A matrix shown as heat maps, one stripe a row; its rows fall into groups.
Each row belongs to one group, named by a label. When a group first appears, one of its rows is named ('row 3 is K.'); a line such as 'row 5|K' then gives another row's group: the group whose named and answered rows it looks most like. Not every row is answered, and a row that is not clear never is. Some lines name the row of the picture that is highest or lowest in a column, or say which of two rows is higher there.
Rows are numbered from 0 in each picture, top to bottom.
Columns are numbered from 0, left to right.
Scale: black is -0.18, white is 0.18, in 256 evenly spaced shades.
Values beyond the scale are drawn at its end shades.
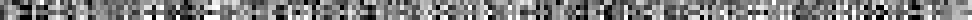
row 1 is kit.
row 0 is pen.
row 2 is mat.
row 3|kit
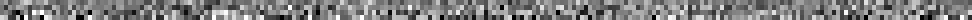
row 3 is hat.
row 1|mat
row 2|pen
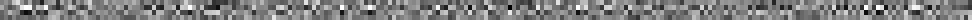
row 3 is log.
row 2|kit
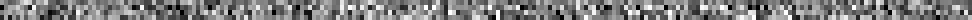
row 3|log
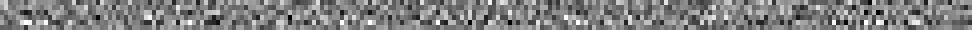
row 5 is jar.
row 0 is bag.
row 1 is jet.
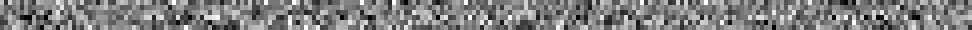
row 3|kit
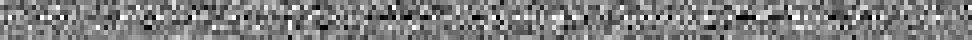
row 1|log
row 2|bag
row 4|mat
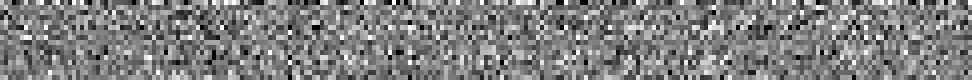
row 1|jet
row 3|log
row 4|jet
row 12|mat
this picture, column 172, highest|10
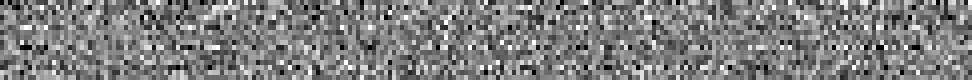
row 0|log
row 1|pen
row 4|jet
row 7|jet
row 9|kit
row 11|jet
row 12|jar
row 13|mat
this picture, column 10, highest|1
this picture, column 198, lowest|3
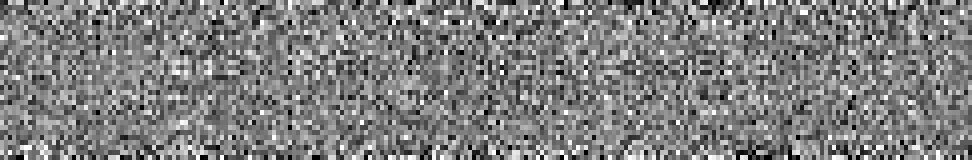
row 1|jar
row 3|hat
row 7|bag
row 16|mat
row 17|log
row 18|jet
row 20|hat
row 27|log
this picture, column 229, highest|29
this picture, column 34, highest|2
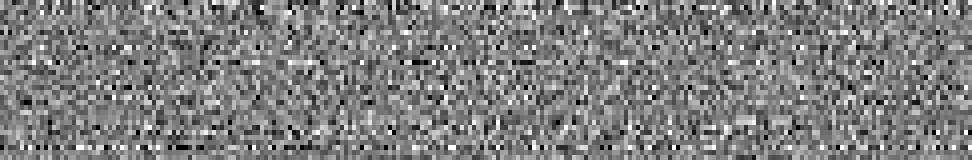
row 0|pen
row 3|hat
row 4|jar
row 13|kit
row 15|bag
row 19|jet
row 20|kit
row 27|mat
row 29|log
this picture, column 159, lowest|1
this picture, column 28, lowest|17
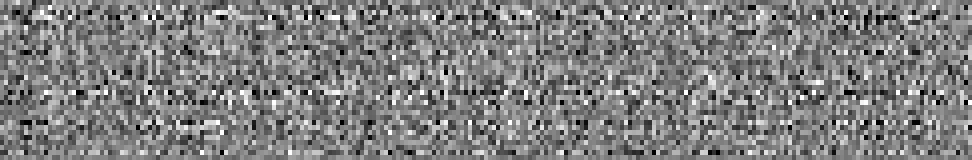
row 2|pen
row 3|hat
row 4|kit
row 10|kit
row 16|jet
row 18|hat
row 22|jar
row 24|kit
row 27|kit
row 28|log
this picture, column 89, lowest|30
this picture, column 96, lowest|9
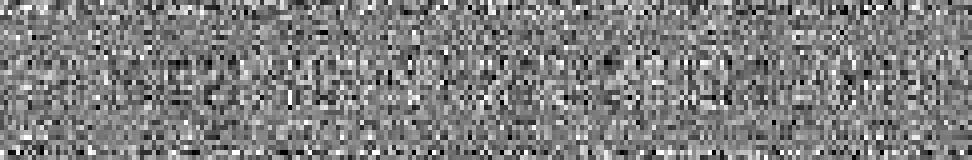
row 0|bag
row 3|hat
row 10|jet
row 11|jet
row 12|mat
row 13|mat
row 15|hat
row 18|mat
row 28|kit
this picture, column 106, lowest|2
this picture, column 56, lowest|29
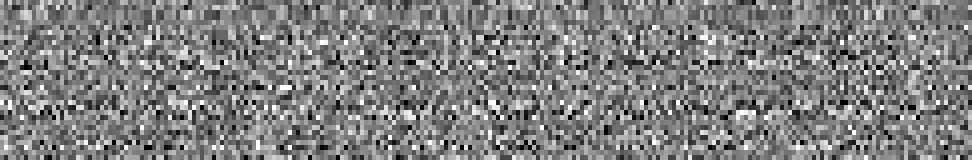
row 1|pen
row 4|jar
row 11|jet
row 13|kit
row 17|hat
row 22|log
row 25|jet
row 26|mat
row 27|bag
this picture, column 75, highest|21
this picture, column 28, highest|17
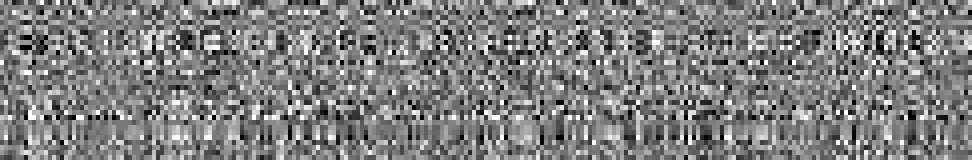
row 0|pen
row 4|kit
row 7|kit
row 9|kit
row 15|log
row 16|jar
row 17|mat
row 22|jar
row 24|pen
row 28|jar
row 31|jar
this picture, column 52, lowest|17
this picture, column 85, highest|14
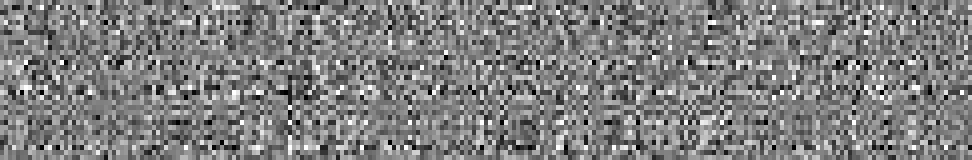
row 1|pen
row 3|bag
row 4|jet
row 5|bag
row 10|jet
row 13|bag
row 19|pen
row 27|mat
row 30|jar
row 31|jet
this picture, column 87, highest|24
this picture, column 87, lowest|22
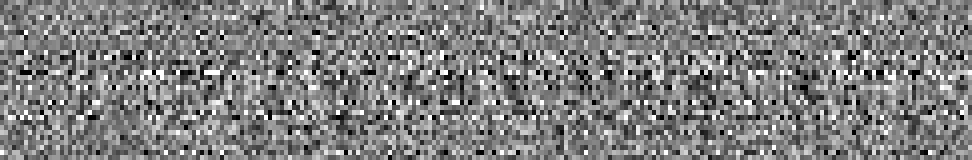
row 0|mat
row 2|jar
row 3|pen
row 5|jet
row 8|bag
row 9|bag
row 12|mat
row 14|kit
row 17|jet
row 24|kit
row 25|pen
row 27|log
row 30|bag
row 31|bag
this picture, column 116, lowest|14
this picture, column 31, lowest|11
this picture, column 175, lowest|14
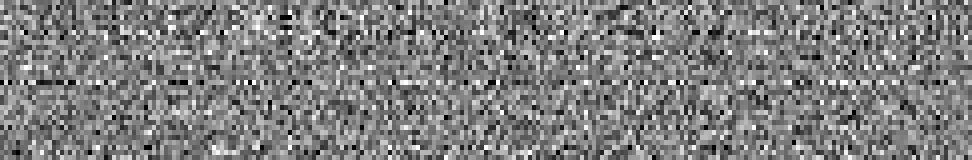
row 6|bag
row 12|jar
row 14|hat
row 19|mat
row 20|hat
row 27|mat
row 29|jar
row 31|jet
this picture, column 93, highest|21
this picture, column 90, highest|3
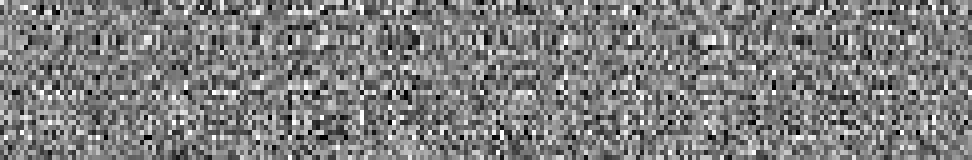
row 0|bag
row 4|jet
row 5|pen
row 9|bag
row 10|bag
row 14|pen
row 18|pen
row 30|log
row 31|mat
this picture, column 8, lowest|5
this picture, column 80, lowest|27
